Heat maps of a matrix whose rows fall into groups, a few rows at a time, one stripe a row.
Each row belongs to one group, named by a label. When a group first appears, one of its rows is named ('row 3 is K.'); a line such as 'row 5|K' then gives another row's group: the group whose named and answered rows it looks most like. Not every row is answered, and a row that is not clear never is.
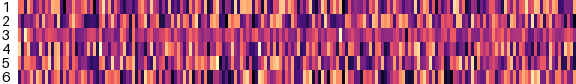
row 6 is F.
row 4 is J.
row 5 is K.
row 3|J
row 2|K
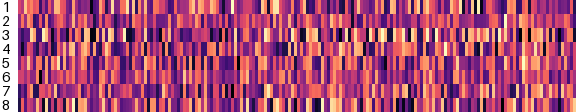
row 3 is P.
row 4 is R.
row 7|P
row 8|F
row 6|F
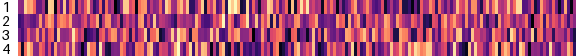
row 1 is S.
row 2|R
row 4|J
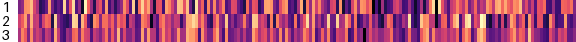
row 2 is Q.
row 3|Q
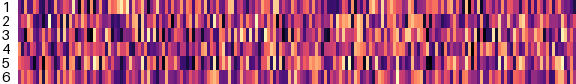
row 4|P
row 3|R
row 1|K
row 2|R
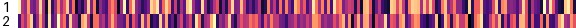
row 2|R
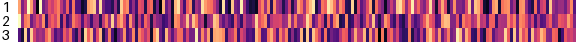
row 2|Q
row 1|J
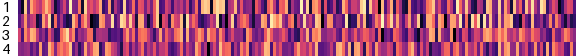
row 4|R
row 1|S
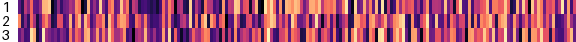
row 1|P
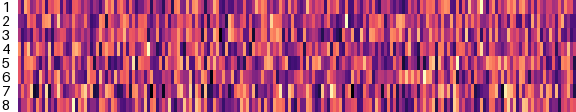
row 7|F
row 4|Q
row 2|K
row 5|S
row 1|Q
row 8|F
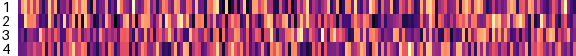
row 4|K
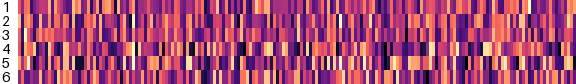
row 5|J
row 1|Q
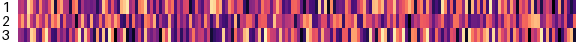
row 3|P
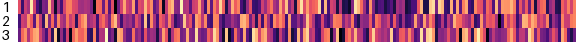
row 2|F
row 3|Q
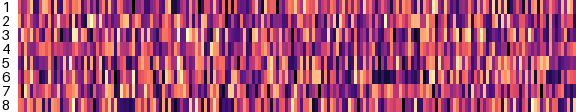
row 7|K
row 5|S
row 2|J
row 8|F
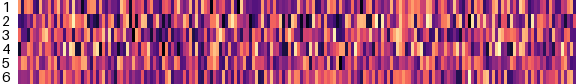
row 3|P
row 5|Q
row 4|R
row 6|P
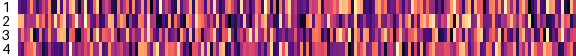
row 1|R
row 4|S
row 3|R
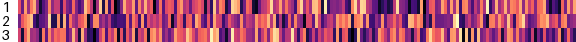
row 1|S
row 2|R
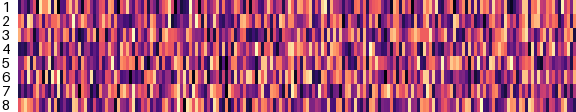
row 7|K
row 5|K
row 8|Q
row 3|J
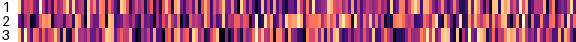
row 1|J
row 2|P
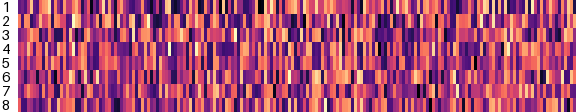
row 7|S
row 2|Q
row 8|R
